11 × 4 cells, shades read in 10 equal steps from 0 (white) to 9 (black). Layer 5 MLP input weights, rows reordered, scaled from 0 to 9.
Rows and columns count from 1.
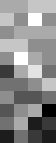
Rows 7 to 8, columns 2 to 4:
5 4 2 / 6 6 5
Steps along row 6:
down down up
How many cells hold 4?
10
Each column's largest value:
8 6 8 9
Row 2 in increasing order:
0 2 4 4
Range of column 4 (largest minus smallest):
7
